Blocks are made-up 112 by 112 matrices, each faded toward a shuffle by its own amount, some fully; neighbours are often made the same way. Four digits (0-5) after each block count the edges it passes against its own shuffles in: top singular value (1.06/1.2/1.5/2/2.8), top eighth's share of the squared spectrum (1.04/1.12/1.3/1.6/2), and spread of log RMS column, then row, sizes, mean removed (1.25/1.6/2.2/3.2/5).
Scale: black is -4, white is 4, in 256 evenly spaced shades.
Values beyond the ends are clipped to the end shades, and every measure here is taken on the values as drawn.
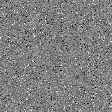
2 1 1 0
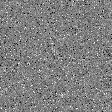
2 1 0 0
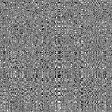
5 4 3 3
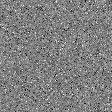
2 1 0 0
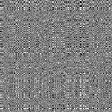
5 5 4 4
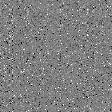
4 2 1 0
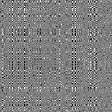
5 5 4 3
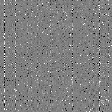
5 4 3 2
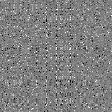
4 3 3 2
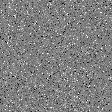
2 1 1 0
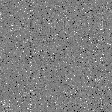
3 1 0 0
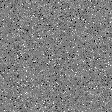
2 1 0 0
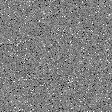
2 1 0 0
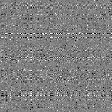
5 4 2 4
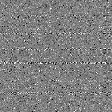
4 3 1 3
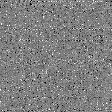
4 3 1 2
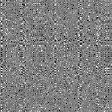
5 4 3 2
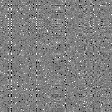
5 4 3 1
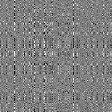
5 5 4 3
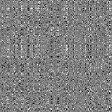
5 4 3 3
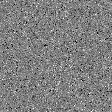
2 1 0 0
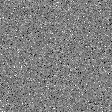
0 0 0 0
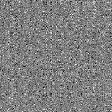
4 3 2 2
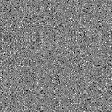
4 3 2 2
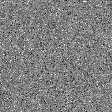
2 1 0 0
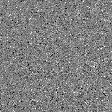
3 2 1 0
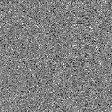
4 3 1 2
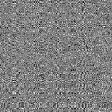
5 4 3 3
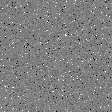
0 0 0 0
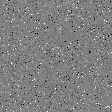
0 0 0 0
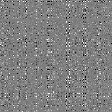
5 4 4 3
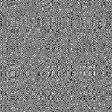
5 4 3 3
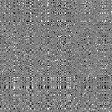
5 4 3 3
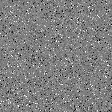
2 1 0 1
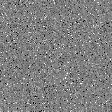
3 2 1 1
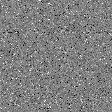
1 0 0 0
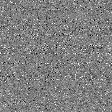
1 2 0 3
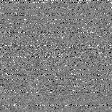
2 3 0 4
